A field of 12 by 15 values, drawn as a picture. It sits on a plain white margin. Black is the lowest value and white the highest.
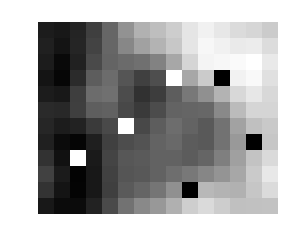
Stripes: none. Slope: up to the right. Lone odd cells: 6, 3 higher and 3 lower than their neighbours. Ninth with the highest average: top right.
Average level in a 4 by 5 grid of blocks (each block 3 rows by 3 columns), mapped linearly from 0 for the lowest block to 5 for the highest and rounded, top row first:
02355 | 02225 | 11223 | 01234
